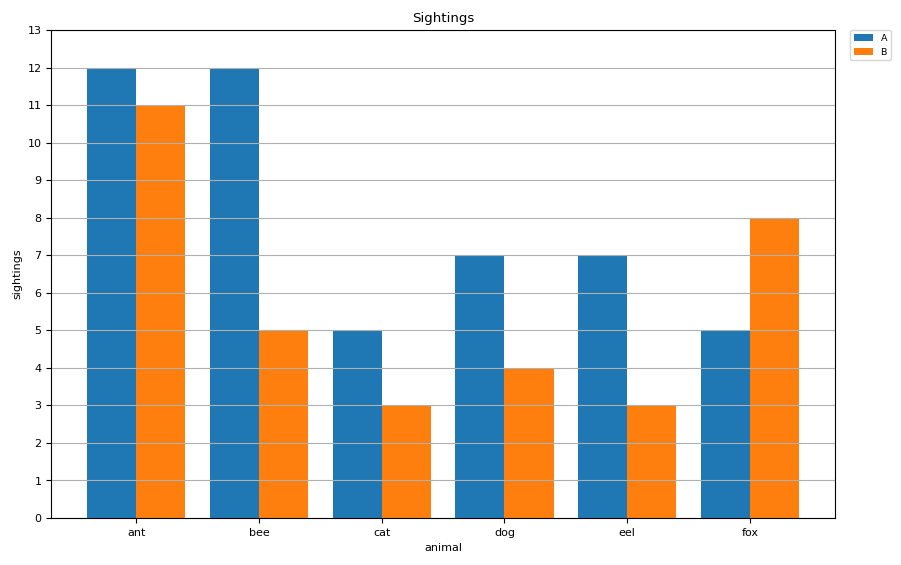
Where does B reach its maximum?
ant
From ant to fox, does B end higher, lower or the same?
lower
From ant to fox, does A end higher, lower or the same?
lower
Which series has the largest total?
A
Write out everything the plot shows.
Title: Sightings
x-axis: animal, ticks ant bee cat dog eel fox
y-axis: sightings, ticks 0 1 2 3 4 5 6 7 8 9 10 11 12 13
Legend: A, B
Values:
A: 12 12 5 7 7 5
B: 11 5 3 4 3 8
